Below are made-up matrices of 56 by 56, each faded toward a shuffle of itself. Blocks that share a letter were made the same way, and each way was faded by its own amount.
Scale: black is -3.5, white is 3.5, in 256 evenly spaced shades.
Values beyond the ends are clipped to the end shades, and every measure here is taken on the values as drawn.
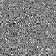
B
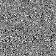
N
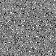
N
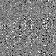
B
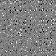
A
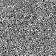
N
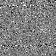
N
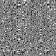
B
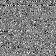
N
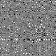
A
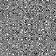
B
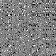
A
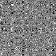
B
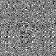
B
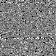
N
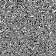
N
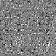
B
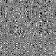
B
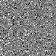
B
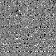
B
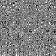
B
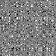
B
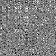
B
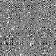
B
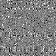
A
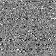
N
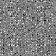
B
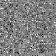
B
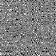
B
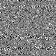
N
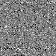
N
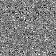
N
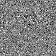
N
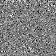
N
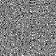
B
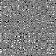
A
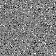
N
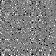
A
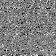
N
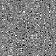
B
